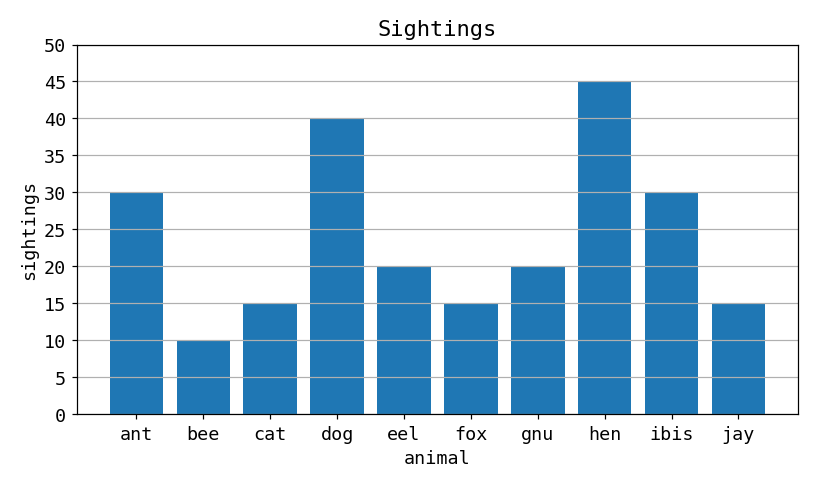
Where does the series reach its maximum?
hen
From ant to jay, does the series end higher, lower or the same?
lower
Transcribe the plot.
Title: Sightings
x-axis: animal, ticks ant bee cat dog eel fox gnu hen ibis jay
y-axis: sightings, ticks 0 5 10 15 20 25 30 35 40 45 50
Values:
30 10 15 40 20 15 20 45 30 15
